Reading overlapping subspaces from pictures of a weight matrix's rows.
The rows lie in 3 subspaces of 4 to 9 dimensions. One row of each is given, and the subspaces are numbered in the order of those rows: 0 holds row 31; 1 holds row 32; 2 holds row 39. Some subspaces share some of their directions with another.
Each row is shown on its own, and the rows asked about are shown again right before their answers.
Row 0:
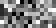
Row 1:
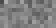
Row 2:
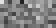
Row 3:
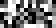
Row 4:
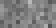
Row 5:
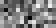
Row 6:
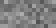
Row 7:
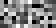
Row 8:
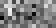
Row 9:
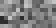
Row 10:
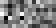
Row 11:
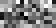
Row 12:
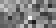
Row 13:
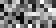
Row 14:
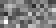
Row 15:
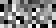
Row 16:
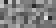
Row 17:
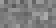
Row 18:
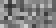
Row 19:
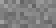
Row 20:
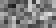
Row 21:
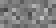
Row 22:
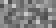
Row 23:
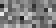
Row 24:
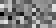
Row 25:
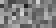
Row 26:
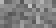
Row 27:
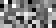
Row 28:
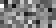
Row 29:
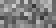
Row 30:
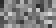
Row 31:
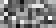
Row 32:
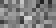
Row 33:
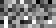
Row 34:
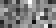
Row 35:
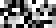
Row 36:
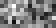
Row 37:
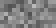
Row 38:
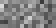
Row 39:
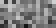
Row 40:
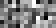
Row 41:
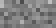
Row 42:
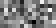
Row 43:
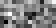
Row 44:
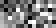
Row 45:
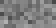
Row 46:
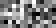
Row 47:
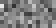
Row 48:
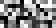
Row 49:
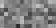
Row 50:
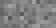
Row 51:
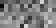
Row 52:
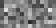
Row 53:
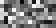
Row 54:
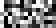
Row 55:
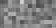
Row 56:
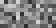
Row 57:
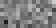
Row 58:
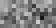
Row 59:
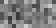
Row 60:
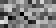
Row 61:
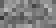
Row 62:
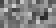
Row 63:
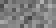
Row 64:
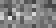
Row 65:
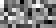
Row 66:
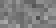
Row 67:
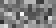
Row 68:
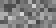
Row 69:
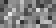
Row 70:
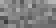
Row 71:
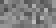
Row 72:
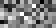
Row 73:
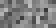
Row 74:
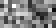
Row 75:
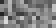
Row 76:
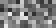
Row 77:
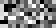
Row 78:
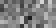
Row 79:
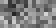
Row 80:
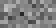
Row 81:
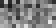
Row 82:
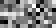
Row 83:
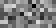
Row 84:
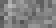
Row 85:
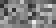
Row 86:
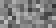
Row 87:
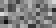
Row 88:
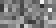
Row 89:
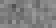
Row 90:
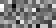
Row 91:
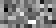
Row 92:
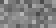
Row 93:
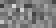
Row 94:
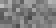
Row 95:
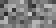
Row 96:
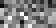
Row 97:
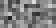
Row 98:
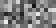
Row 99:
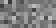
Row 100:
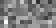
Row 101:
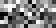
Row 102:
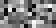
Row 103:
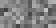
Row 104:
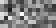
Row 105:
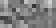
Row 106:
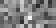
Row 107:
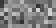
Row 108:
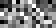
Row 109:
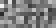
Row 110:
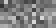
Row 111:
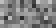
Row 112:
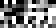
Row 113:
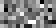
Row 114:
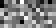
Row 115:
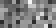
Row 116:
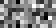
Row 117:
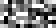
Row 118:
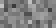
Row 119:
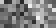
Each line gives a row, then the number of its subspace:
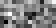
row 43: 2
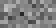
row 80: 1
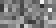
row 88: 1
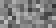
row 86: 2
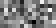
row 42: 1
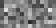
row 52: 1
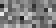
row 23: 2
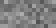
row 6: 0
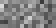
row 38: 1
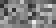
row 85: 1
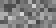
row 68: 1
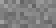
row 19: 2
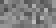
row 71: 0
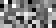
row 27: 0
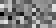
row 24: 0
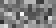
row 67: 2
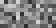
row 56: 2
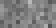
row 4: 0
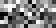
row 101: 1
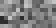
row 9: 2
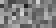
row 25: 2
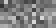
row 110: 0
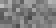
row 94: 2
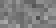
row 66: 0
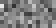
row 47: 0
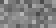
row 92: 0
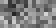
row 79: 2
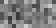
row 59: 2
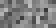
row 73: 0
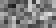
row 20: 2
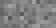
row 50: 0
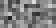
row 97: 2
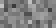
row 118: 0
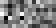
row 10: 0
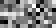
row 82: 2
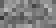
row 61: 2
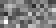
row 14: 2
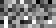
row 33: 2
